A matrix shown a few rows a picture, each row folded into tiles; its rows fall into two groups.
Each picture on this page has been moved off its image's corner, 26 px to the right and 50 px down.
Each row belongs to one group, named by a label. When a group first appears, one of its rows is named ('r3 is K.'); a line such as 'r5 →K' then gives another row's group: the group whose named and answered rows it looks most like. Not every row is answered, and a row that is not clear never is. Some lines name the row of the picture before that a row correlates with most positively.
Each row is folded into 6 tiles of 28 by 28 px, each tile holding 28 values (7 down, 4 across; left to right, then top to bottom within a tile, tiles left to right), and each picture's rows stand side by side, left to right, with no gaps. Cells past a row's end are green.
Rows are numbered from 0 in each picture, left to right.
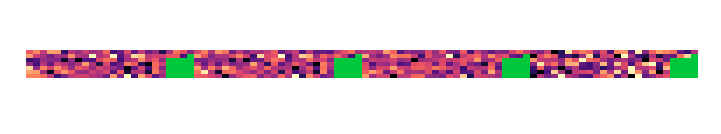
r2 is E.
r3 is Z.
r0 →E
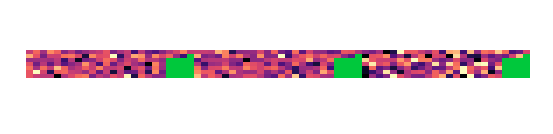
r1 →E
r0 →E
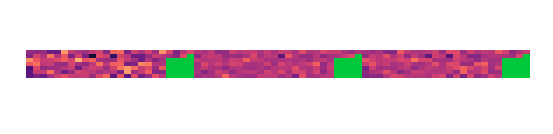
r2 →Z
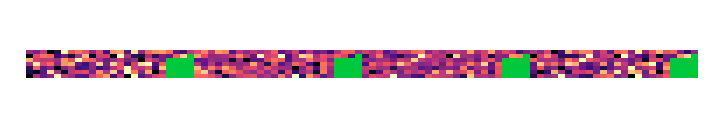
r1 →E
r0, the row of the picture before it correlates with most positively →1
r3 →Z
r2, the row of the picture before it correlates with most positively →1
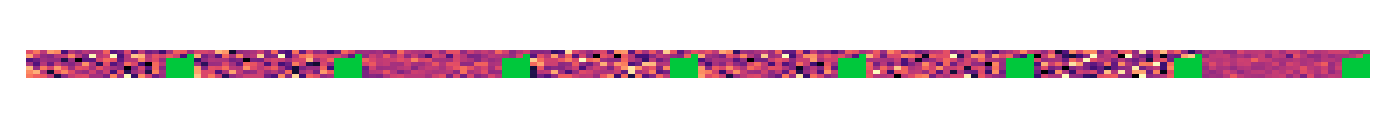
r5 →E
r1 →E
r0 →E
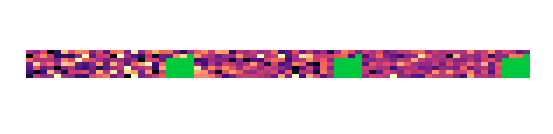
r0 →Z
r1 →E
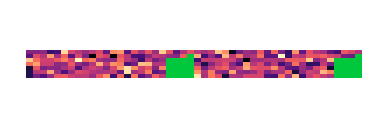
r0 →Z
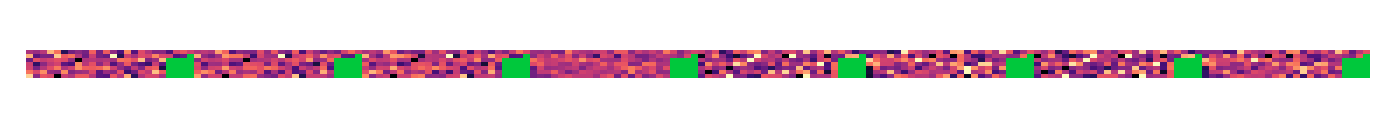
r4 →Z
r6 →Z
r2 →E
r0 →E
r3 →Z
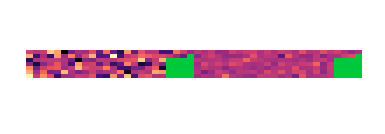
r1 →Z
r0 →E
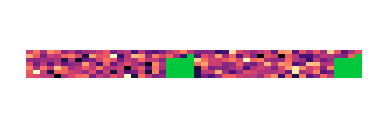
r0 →E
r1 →Z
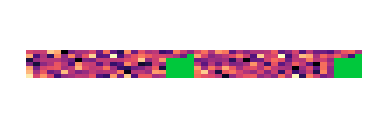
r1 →E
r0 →E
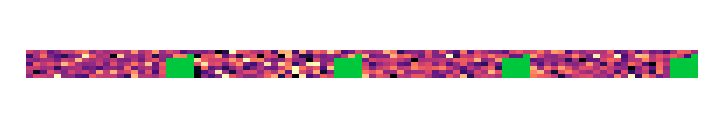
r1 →Z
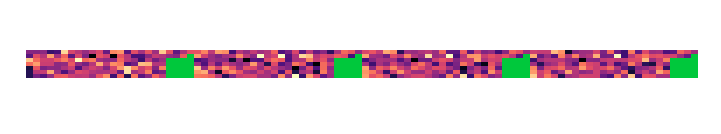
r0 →Z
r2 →E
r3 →E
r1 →E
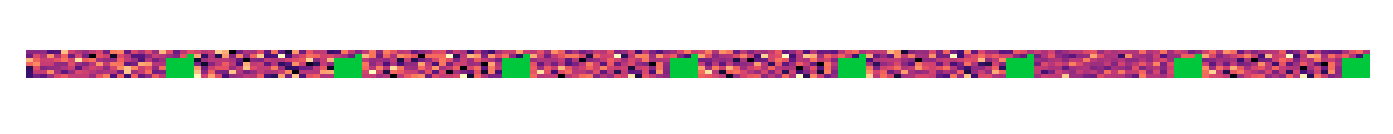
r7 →E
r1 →E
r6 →Z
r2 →E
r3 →E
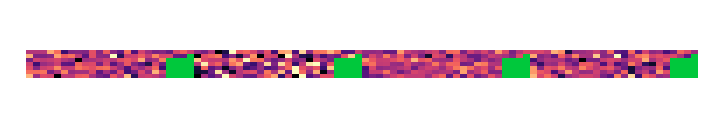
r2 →Z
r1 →Z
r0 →E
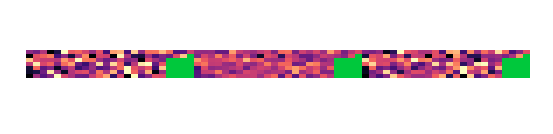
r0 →Z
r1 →Z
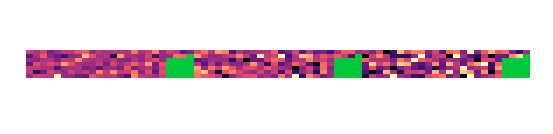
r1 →E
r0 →Z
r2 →Z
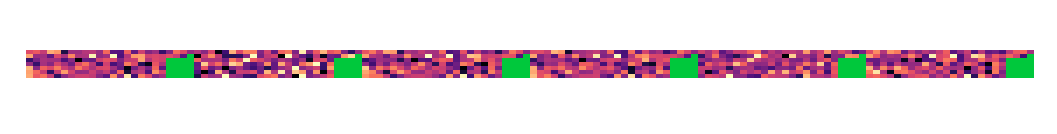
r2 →E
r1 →Z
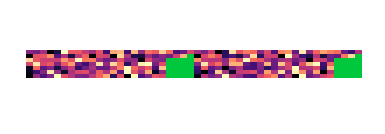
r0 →Z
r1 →Z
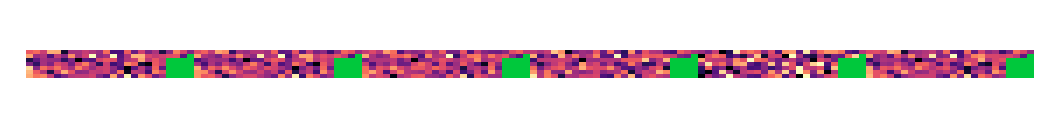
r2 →E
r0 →E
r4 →Z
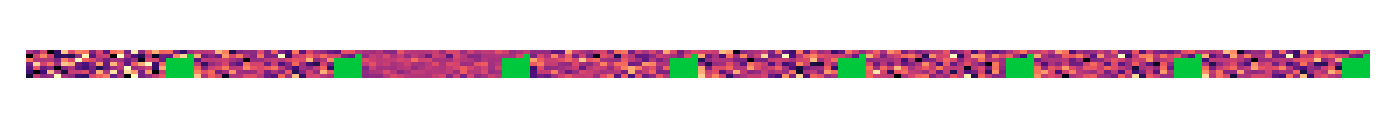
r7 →E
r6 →E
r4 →E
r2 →Z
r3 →Z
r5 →E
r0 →Z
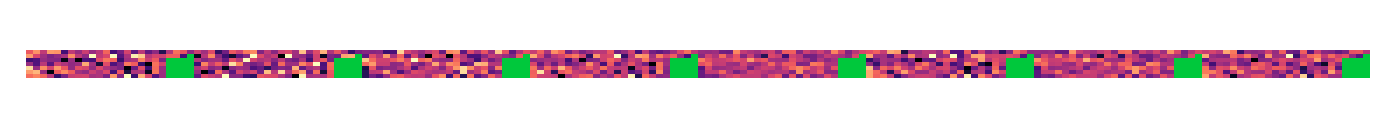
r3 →E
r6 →Z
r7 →E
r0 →E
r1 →Z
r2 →Z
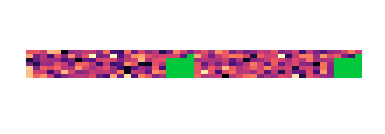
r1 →E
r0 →E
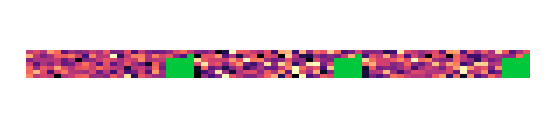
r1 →Z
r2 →Z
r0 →E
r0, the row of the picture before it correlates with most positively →1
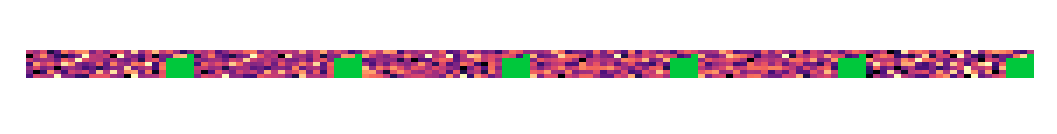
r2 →E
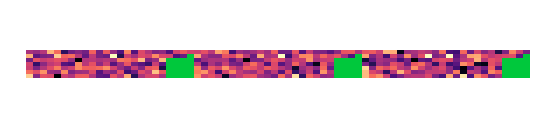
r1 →E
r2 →E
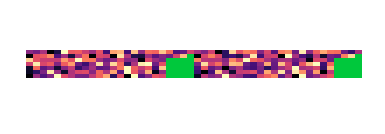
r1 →Z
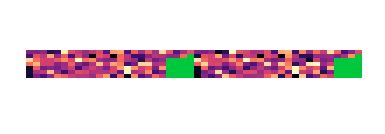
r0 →Z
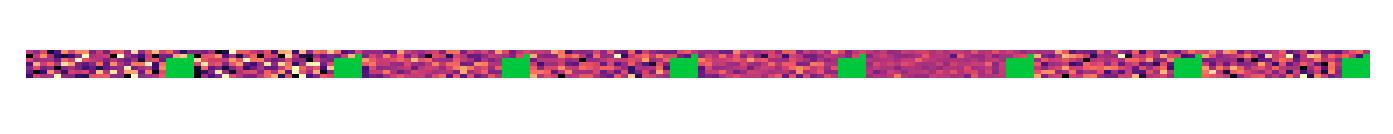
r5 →Z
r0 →Z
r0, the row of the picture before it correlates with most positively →1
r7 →E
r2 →Z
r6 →E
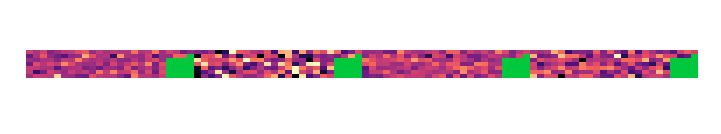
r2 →Z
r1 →Z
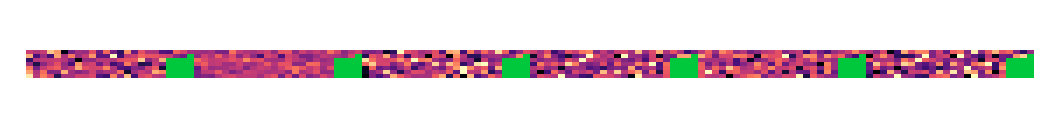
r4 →E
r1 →Z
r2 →Z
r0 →E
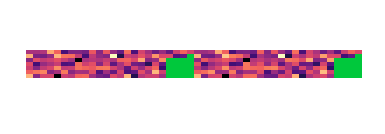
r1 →E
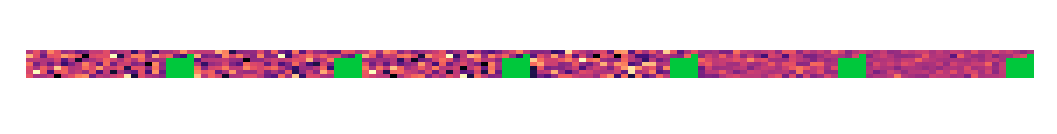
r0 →E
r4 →Z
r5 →Z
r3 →Z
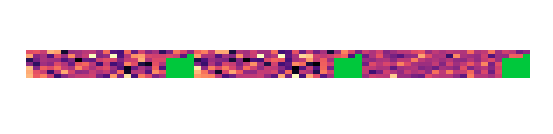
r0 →E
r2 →Z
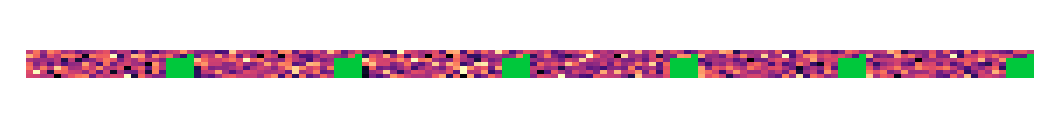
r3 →Z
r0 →E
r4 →E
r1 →Z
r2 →Z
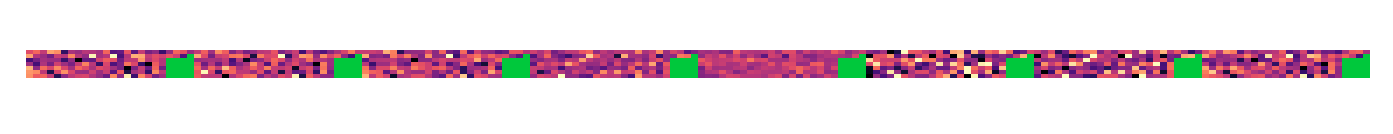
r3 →Z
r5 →Z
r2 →E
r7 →E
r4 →Z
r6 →Z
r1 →E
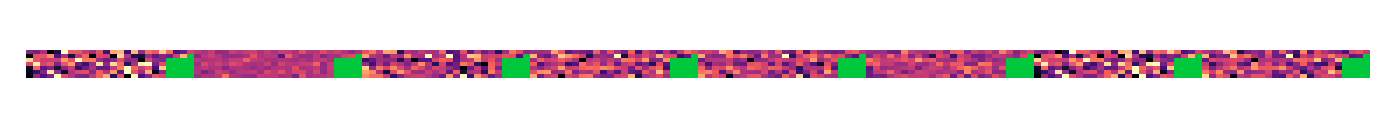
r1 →Z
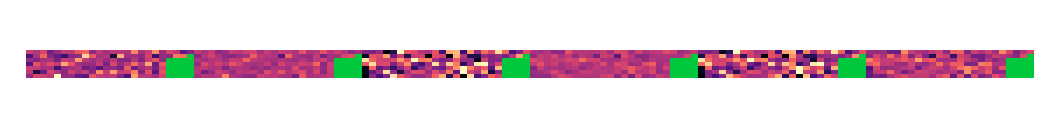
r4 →Z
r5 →Z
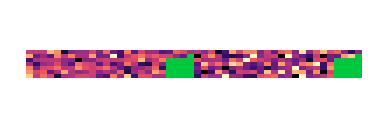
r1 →Z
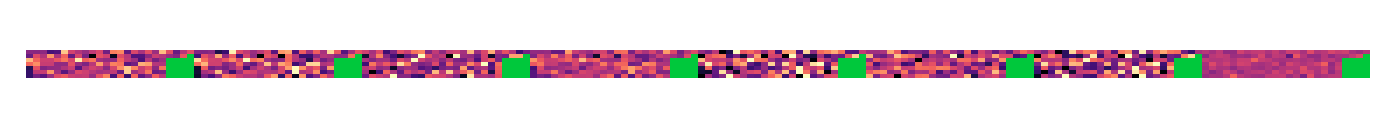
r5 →E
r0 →Z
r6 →Z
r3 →Z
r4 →Z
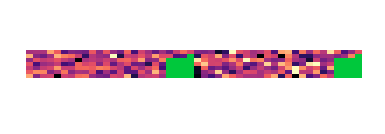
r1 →Z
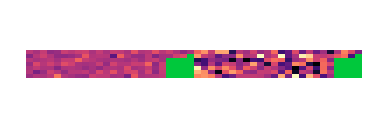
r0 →Z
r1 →E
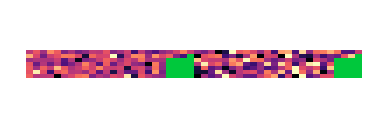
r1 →Z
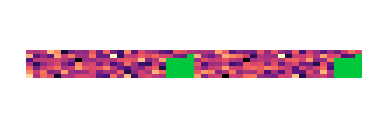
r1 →E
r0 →E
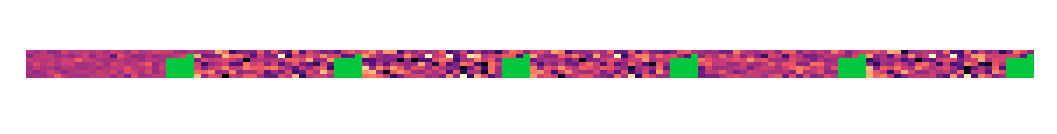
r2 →E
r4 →Z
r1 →E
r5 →E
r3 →E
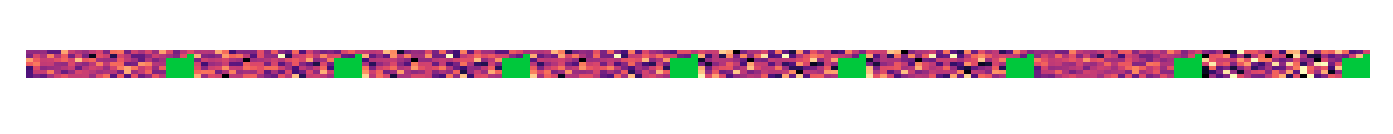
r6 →Z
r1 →E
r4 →E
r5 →E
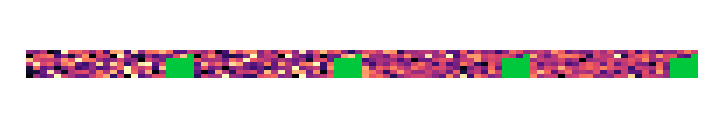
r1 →Z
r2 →E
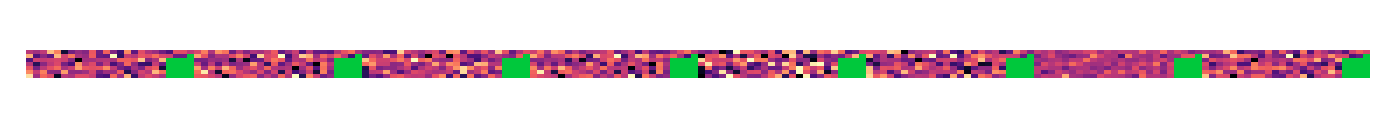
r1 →E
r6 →Z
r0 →E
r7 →E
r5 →E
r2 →Z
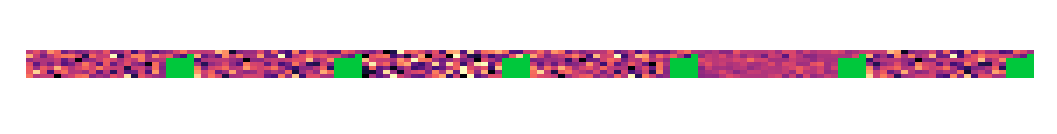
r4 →Z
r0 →E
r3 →E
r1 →E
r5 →E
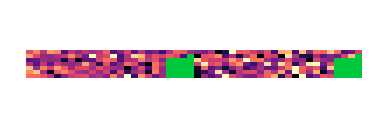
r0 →E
